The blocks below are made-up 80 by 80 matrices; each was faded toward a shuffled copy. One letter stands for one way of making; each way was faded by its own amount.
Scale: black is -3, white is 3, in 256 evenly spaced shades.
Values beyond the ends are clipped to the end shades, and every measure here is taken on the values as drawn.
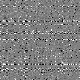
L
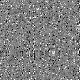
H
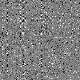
H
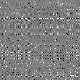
L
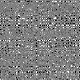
L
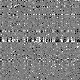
L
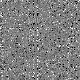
H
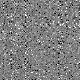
H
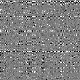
L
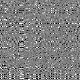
L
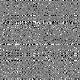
L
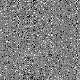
H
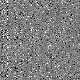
H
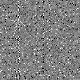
H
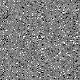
H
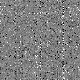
H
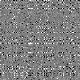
L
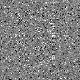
H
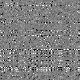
L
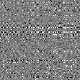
L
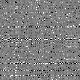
L
